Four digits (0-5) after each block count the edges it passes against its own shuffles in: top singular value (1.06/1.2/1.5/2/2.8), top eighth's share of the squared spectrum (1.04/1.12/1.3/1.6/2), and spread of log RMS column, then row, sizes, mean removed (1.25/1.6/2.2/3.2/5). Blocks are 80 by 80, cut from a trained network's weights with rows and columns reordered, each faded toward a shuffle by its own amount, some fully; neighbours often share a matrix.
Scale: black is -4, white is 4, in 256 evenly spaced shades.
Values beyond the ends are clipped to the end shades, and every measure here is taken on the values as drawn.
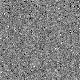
2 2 0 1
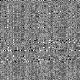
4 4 1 3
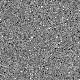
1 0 0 0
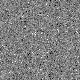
0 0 0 0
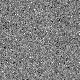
1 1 0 0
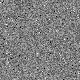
0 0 0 0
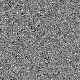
1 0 0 0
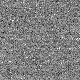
1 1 0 0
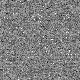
1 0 0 0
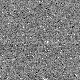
1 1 0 0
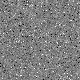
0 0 0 0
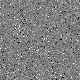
0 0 0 0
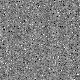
1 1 0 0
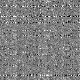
3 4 0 3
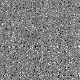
2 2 0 2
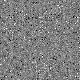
2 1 0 1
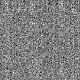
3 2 0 1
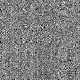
3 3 1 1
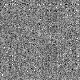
3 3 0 1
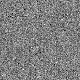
2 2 0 1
